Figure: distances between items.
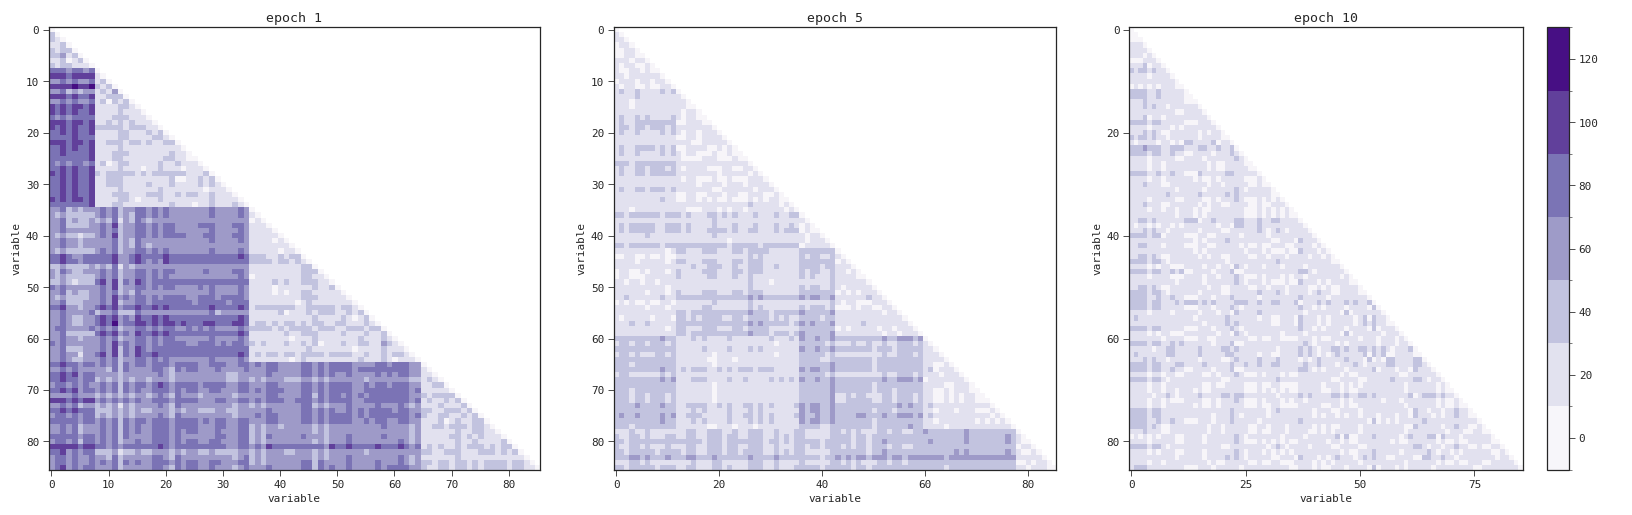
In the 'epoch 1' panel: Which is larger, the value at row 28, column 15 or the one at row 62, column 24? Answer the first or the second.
the second
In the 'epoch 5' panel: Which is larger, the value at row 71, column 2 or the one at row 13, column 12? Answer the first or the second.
the first
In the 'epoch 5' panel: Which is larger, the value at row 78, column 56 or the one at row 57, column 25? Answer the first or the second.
the second
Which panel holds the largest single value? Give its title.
epoch 1
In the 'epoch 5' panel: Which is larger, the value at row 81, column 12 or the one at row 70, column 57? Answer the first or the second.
the second
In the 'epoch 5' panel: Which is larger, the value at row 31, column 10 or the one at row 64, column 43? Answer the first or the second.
the second
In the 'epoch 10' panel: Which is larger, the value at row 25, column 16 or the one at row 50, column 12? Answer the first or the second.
the second
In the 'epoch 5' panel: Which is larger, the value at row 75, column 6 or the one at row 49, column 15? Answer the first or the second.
the first
